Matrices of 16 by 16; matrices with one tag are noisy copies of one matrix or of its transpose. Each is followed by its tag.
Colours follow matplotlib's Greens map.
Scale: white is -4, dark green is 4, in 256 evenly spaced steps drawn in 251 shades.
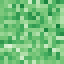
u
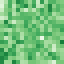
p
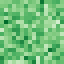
u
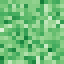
u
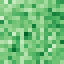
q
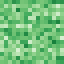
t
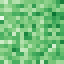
q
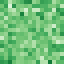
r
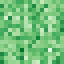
t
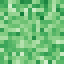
r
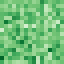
u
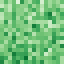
q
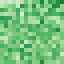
p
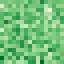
u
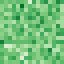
u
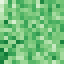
p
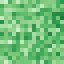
q
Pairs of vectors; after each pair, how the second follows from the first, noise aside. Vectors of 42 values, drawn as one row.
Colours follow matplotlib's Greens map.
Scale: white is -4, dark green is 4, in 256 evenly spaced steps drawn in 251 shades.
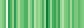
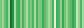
wrapped around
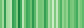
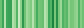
negated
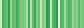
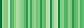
negated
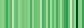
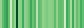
wrapped around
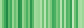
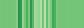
partly zeroed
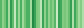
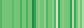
partly zeroed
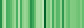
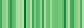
wrapped around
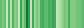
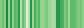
negated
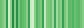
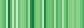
negated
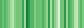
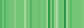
partly zeroed
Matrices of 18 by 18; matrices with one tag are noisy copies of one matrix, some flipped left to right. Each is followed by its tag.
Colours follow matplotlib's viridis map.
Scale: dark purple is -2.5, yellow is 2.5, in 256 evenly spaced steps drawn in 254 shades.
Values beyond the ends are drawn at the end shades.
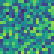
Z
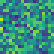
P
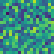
Z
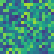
P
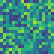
P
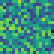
Z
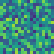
Z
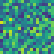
Z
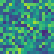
P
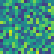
Z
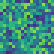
P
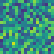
Z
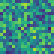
P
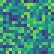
P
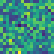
P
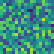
Z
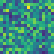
P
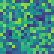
P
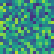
Z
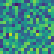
Z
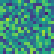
Z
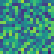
Z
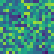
P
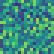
Z
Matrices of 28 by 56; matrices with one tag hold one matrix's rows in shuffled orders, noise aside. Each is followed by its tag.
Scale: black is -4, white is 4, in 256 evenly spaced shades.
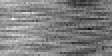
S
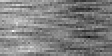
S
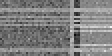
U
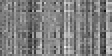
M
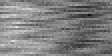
S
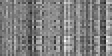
M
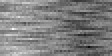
S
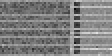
U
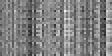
M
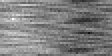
S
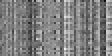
M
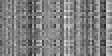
M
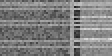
U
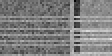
U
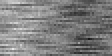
S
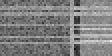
U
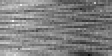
S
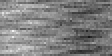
S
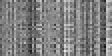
M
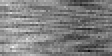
S
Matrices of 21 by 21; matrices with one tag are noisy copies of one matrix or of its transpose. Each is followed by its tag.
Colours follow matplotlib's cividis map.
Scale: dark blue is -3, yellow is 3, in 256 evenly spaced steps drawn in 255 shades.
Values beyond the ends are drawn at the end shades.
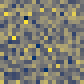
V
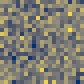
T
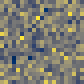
T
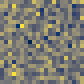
V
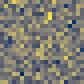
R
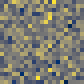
R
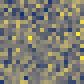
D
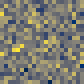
R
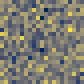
T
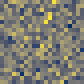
R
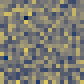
V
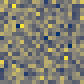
V
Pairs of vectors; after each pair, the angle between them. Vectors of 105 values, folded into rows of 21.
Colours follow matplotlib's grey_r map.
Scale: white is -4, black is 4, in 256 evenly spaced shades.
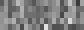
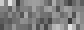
partly opposed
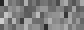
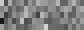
nearly opposite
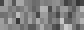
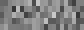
orthogonal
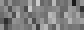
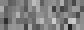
partly aligned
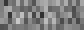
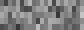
partly aligned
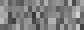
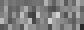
partly aligned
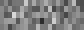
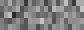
nearly opposite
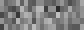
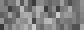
nearly parallel
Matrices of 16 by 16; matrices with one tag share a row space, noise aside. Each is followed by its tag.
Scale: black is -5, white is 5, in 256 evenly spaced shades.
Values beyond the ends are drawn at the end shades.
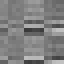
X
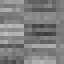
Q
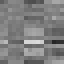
X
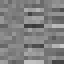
X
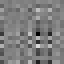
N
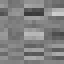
X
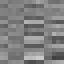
X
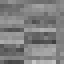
Q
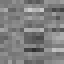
X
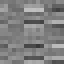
X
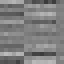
Q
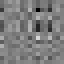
N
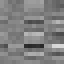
X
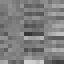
X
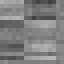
Q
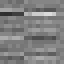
Q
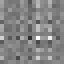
N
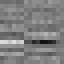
Q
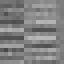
Q
